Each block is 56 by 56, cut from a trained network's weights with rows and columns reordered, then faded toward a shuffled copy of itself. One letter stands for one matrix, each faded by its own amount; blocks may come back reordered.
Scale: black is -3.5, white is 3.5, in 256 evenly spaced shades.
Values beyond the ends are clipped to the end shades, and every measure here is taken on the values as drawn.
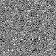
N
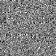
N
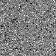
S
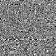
N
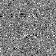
N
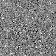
S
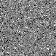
S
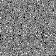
S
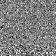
N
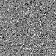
S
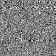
N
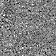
S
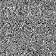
N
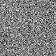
N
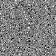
S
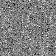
S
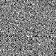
N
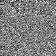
N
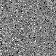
S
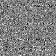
N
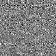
N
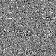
N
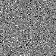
S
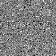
N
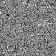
S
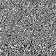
N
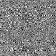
N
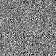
N
